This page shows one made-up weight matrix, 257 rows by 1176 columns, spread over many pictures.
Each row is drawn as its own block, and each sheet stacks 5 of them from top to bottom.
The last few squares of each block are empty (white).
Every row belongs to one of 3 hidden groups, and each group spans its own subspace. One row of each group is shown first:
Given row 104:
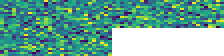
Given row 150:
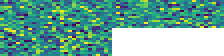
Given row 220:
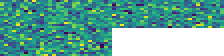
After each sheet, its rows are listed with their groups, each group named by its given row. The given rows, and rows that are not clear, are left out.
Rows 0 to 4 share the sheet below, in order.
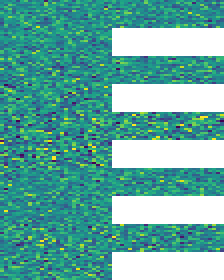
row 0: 104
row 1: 150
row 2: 220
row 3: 220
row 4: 220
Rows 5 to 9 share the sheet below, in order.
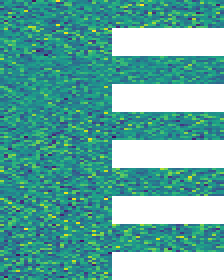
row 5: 220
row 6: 150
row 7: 220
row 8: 150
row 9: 220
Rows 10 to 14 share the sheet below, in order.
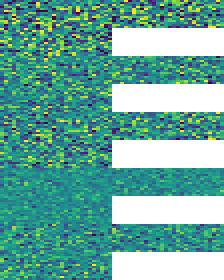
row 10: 104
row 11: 104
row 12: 104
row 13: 150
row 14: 220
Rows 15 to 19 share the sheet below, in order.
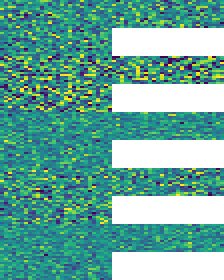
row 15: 150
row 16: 150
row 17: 150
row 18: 104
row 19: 104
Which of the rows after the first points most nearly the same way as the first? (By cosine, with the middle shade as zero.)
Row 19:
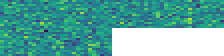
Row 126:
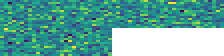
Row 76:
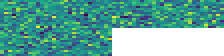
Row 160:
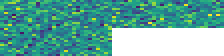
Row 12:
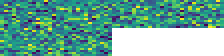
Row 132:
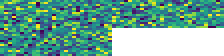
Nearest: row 76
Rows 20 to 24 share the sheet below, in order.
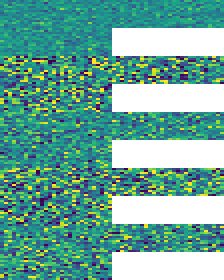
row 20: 104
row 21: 220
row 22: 104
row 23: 104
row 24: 104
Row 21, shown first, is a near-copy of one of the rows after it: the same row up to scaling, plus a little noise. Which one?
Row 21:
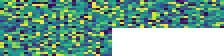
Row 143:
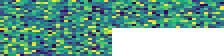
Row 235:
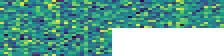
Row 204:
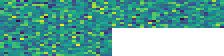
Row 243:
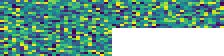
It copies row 204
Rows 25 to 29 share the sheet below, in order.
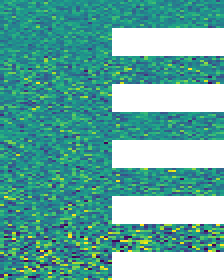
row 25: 104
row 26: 104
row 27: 150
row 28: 150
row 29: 104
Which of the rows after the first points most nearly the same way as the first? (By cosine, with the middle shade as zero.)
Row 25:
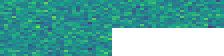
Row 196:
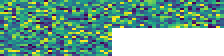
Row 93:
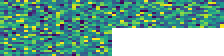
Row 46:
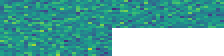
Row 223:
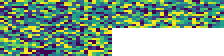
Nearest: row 196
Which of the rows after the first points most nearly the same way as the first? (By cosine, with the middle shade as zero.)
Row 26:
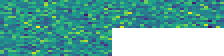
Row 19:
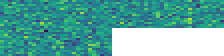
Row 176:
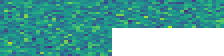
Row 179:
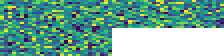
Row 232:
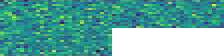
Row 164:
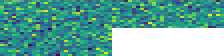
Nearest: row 164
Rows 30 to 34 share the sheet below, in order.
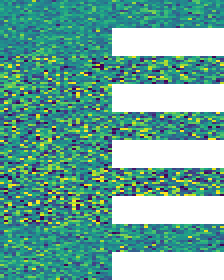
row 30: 220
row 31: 220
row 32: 104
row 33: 220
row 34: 104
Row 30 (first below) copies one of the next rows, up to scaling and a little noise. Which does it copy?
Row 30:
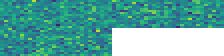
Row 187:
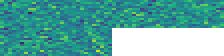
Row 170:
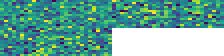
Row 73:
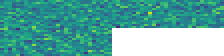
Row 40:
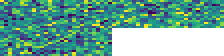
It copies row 170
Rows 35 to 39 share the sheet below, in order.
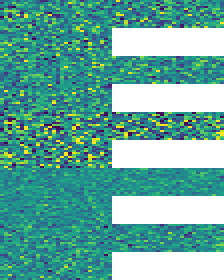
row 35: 150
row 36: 220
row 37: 150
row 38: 220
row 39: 150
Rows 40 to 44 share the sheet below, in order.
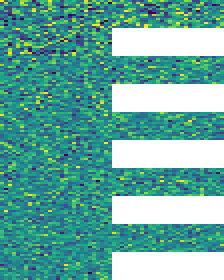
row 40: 220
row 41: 220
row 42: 150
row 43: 220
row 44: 104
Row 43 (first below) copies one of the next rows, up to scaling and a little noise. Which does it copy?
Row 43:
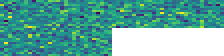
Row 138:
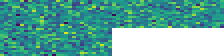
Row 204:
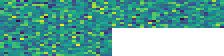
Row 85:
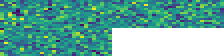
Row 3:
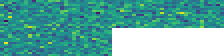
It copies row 3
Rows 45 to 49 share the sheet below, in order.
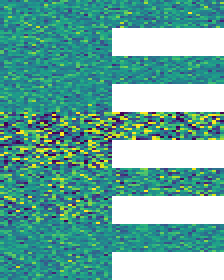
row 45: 104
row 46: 104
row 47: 220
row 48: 150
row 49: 150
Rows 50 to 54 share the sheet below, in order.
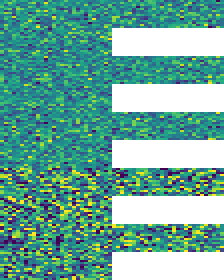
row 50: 104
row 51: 104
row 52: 104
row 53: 150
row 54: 220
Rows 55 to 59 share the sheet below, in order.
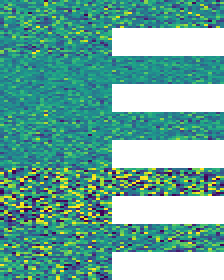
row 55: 104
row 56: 220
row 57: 104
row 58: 220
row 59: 104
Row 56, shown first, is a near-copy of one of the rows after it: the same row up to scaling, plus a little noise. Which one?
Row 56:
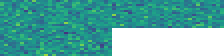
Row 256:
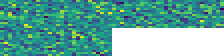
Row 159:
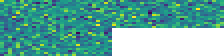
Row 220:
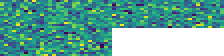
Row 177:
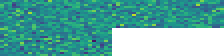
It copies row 220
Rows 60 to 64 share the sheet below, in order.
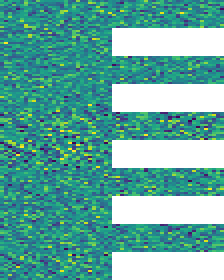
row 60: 220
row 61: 104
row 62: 150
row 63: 104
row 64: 150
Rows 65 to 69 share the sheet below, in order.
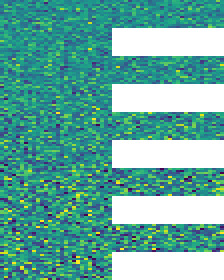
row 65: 104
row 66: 220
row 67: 220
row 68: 150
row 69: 220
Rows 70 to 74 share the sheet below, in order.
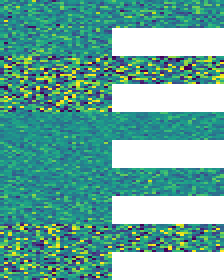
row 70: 220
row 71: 150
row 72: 150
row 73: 220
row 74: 220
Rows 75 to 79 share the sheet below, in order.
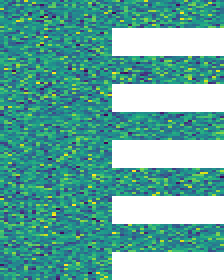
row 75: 220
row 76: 104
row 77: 150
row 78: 220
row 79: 104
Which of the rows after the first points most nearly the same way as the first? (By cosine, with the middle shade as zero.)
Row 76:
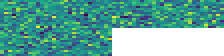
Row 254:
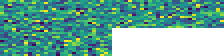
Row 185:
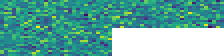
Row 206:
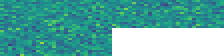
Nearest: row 185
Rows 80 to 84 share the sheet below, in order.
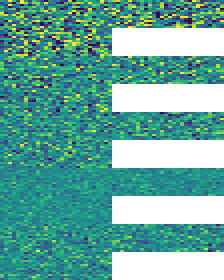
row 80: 104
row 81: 104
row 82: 150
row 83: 104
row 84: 104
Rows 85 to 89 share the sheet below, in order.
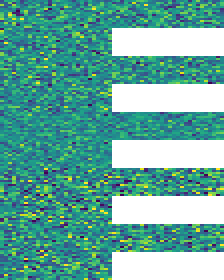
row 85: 220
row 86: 104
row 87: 150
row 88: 104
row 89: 104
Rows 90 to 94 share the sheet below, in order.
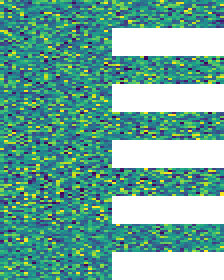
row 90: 150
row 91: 104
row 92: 150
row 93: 220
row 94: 150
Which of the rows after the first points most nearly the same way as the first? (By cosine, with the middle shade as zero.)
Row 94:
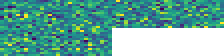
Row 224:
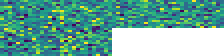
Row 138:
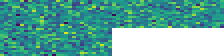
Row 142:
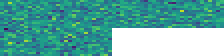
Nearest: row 142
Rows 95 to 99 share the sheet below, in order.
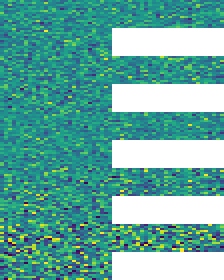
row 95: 104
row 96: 150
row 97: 104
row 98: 104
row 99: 150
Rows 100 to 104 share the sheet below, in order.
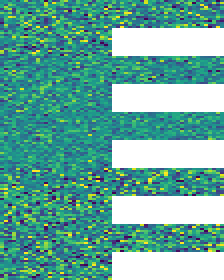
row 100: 104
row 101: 104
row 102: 104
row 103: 220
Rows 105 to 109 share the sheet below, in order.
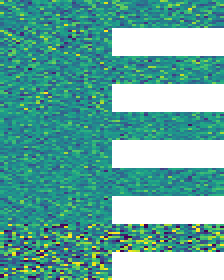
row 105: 150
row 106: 220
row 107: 104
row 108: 150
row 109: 104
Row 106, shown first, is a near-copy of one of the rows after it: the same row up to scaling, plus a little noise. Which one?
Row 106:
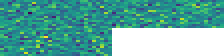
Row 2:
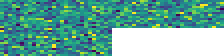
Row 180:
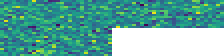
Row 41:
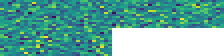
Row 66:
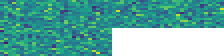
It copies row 41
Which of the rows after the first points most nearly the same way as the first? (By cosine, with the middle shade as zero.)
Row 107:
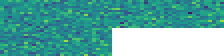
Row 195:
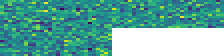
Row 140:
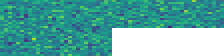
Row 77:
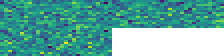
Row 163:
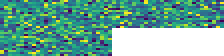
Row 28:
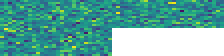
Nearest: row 195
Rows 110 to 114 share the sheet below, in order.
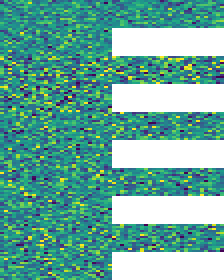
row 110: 150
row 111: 150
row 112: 220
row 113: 220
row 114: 220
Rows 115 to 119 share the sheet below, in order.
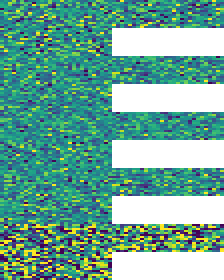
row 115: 220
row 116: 104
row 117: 150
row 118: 104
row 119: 220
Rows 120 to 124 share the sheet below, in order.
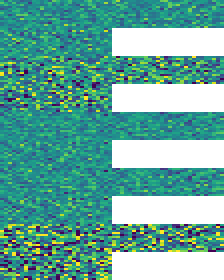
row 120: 150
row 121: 150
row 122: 150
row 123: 150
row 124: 104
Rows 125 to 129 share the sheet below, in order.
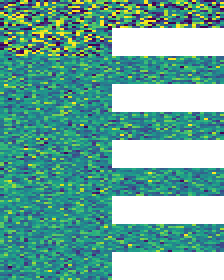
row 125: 104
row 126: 150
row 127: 104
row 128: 220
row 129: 150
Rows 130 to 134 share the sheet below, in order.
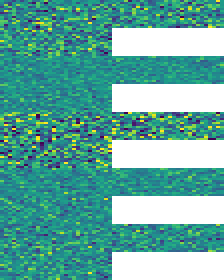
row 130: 104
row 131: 220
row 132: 104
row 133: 150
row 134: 104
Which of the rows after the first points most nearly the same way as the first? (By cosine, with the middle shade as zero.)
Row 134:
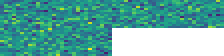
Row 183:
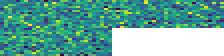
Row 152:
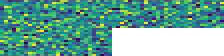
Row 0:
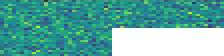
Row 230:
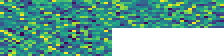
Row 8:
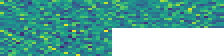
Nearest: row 152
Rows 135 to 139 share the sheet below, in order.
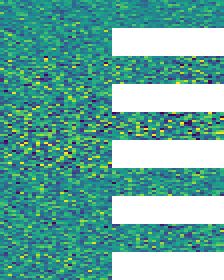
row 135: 150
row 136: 104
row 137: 150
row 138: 220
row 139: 150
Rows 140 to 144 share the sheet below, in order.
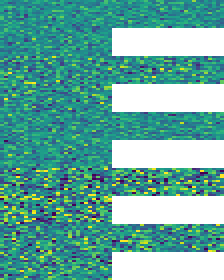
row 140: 150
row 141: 220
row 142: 150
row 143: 220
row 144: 104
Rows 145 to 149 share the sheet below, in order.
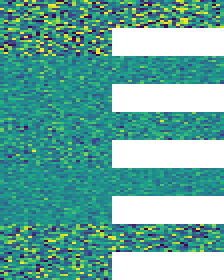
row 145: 220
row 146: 220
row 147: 150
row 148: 104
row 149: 220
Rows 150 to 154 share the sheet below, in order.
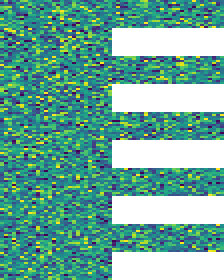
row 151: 220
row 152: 104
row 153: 104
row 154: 104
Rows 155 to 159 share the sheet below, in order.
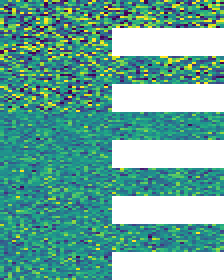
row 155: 104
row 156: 150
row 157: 104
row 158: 220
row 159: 220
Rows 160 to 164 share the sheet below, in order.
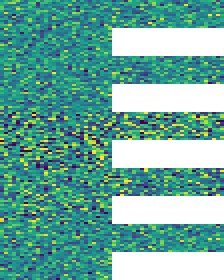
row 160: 104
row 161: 104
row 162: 220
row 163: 104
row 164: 104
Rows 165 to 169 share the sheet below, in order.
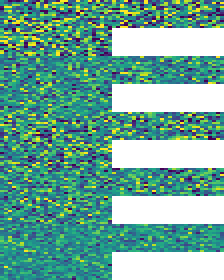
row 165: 104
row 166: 104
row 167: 104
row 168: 150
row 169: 220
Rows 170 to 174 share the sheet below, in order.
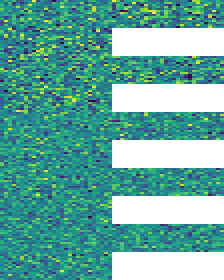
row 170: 220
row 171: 104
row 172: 104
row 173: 104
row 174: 150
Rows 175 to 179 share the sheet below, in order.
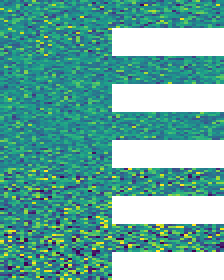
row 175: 220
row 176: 150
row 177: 220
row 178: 104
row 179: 150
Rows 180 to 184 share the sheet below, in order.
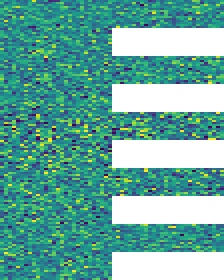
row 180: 220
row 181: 104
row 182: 104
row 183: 104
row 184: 150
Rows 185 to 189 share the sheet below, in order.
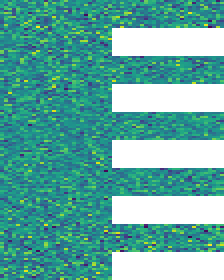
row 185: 104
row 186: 220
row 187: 220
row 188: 150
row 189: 104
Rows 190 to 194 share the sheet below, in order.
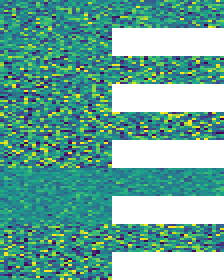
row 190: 104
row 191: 104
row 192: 150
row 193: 150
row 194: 150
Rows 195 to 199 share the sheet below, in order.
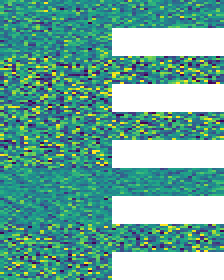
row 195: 104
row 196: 104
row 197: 220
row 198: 150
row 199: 150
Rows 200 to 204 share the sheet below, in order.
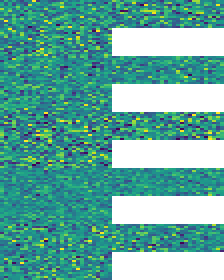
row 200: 220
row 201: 220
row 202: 104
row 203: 104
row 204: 220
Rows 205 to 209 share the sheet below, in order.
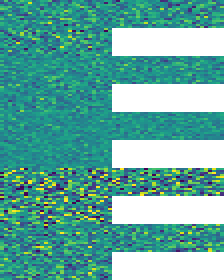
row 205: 150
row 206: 220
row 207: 150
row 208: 220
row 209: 104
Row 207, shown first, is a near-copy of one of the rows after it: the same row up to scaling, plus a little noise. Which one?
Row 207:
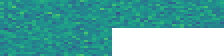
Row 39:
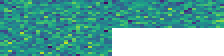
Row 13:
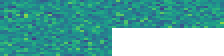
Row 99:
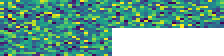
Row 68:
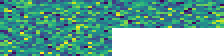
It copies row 99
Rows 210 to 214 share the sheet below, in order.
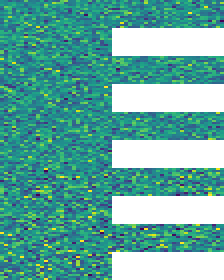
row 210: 104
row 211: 150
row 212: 104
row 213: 104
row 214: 220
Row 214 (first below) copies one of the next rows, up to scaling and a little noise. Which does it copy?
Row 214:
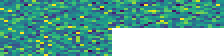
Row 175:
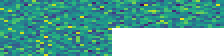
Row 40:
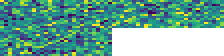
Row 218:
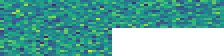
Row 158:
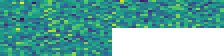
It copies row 175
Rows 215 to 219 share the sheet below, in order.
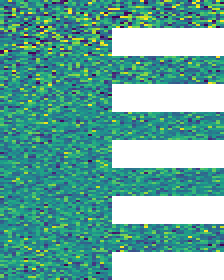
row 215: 104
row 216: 104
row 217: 104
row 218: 220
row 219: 104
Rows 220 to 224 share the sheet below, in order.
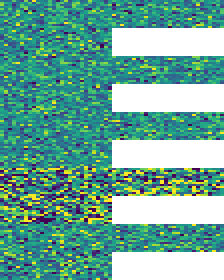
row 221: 220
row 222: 104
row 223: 220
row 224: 150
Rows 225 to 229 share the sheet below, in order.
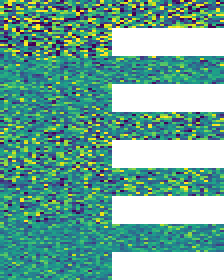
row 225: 104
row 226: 220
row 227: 220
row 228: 220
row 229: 150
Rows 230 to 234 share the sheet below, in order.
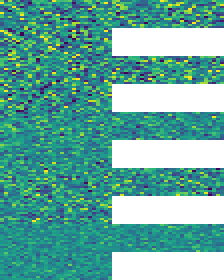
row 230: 150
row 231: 104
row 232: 220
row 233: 104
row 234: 150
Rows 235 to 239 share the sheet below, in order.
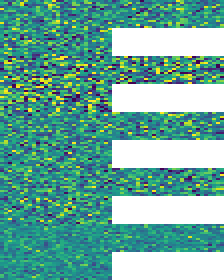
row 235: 220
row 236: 104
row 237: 150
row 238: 150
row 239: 104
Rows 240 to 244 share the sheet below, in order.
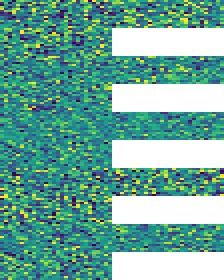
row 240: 220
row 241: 220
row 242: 150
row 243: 220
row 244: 150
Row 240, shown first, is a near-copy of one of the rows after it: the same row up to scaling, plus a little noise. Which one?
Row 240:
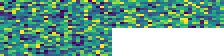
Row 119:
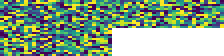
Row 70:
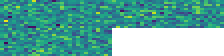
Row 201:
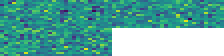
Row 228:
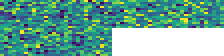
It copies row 228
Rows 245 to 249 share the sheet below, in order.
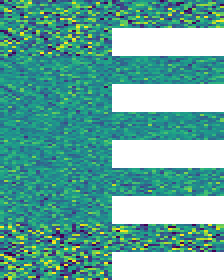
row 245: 150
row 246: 150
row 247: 220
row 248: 104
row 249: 150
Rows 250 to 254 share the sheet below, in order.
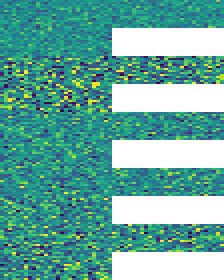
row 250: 104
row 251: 150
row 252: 104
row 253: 150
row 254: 104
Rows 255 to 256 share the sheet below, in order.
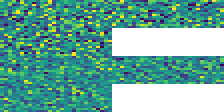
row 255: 220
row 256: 220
